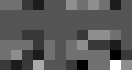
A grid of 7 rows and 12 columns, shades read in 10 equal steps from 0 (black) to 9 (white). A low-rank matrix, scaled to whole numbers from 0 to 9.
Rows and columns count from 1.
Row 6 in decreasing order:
5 4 4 4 4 4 4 3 2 2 1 0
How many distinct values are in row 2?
1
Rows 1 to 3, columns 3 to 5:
2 1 3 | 3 3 3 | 3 3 3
